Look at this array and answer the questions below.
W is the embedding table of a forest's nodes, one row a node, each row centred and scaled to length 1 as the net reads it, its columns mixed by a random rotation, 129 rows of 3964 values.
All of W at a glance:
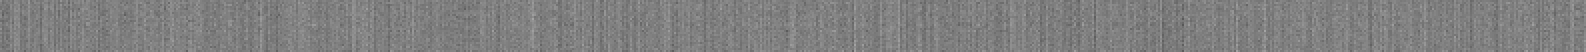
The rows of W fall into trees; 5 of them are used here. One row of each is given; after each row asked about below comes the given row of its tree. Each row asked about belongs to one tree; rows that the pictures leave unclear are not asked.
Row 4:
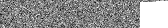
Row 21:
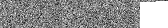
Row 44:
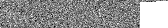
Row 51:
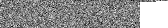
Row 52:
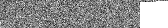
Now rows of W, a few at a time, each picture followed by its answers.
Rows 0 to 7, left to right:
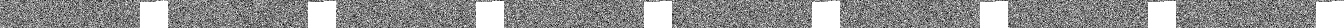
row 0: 4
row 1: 51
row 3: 21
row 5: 21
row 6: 44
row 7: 4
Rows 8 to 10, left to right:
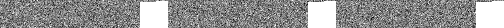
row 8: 4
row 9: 52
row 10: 52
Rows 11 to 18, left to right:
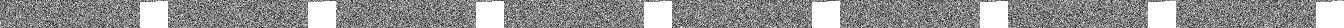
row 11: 52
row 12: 21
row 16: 21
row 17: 52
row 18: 4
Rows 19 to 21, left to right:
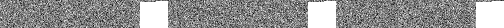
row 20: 52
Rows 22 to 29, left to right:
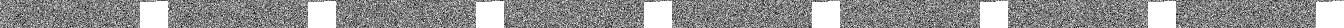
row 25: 44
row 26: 52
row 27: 51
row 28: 21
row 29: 4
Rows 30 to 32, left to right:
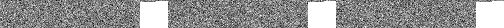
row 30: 21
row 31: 52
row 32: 4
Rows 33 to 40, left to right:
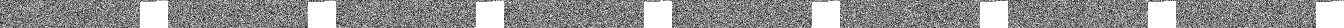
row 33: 4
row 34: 52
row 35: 4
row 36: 4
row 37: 4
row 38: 21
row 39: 52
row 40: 52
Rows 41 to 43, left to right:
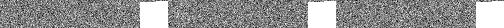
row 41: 21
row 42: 44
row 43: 21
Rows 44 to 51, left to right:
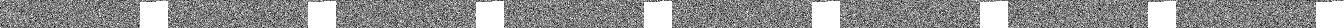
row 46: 21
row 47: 52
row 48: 21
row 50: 52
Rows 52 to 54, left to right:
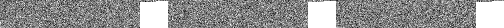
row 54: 52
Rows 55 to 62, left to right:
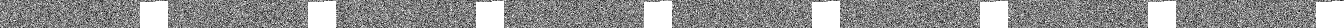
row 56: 21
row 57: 51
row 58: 4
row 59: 21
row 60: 21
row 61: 21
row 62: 21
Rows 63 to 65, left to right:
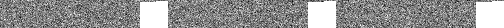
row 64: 51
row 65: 51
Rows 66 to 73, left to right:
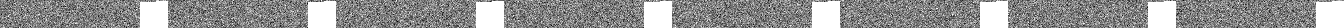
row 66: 4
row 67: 52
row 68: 21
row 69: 21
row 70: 4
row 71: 44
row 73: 4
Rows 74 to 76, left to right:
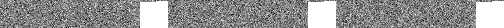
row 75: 52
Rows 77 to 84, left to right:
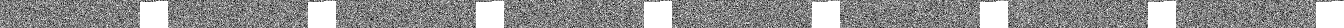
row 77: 52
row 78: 52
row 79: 52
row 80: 21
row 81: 4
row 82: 52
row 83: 44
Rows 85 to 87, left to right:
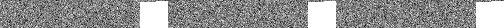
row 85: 21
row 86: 52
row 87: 21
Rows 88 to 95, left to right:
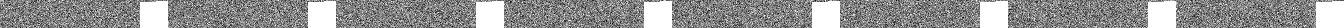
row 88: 44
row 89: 52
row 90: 21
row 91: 21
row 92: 52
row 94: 4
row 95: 21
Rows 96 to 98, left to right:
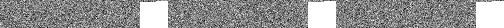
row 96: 52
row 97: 21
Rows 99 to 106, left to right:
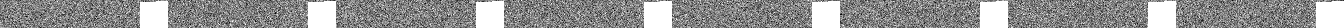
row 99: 52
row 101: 44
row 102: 21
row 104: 4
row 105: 4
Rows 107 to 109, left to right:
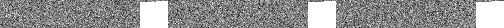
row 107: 44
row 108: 52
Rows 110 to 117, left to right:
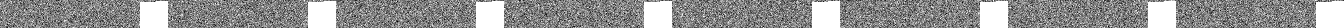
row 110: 21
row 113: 21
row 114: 44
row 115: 52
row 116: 4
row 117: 52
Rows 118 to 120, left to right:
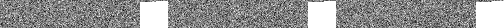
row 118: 44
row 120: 51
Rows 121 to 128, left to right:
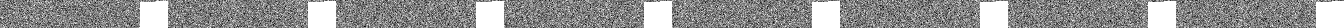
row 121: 4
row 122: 21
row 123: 21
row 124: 44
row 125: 44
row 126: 21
